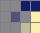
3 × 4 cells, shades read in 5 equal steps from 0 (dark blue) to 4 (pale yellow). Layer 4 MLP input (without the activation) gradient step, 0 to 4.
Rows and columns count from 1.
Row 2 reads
2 1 2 4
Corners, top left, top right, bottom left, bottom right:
2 0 2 4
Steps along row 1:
same down same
